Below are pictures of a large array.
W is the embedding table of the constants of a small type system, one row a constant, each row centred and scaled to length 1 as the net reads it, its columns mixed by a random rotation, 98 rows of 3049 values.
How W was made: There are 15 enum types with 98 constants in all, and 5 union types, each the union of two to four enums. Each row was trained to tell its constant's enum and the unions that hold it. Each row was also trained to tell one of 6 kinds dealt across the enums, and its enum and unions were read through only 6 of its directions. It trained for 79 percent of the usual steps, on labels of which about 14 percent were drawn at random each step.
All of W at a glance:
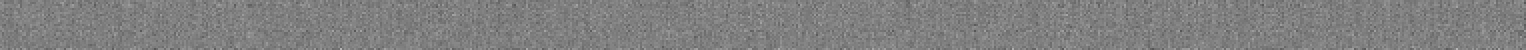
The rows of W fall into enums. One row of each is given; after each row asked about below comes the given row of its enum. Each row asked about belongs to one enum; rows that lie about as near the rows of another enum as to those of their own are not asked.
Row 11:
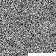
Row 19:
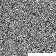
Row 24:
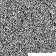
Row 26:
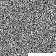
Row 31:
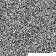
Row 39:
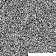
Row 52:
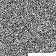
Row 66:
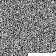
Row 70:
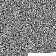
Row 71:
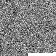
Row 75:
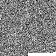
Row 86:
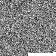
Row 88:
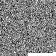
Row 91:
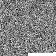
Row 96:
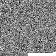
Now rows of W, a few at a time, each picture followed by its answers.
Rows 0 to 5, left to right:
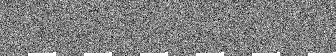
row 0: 91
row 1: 88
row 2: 66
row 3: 52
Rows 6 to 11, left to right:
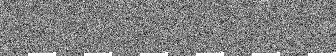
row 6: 91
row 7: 75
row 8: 88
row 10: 88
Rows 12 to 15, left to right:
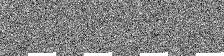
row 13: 31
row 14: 52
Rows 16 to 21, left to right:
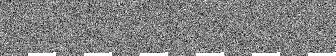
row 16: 86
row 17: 75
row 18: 96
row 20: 31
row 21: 86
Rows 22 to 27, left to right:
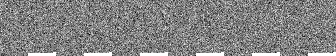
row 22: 66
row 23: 52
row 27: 75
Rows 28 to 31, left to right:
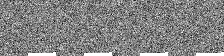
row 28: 86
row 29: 91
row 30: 96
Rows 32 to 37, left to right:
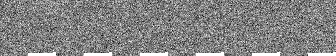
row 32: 71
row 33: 96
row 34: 52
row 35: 88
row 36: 66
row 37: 86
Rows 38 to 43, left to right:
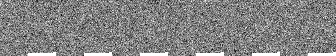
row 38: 52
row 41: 19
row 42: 75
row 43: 96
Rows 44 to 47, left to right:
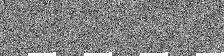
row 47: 39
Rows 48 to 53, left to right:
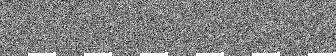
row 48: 86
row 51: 19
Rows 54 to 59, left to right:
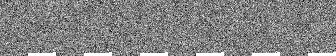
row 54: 86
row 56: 31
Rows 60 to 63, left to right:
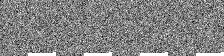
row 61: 31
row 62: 31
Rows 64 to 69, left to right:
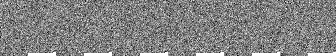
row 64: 96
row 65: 26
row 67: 19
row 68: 96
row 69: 96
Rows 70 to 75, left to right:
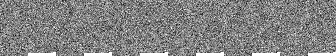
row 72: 19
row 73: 19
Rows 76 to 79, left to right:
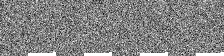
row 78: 31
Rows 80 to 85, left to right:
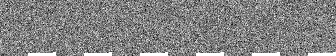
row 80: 66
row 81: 19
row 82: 75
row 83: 31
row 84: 88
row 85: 91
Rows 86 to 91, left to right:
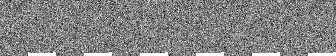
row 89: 66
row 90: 39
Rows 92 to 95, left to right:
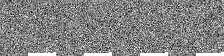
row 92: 39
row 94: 19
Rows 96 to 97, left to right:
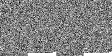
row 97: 52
